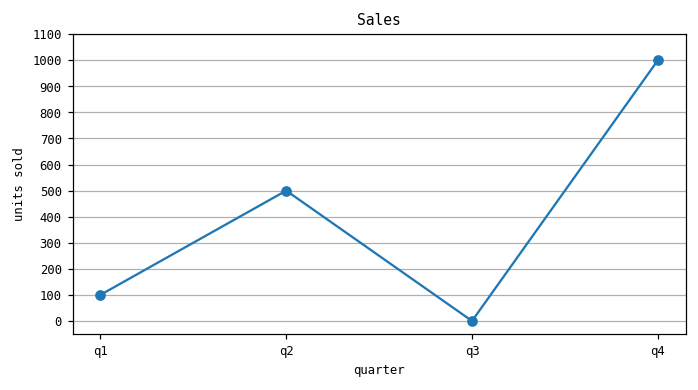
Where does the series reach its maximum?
q4
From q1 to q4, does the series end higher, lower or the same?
higher
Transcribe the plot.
Title: Sales
x-axis: quarter, ticks q1 q2 q3 q4
y-axis: units sold, ticks 0 100 200 300 400 500 600 700 800 900 1000 1100
Values:
100 500 0 1000
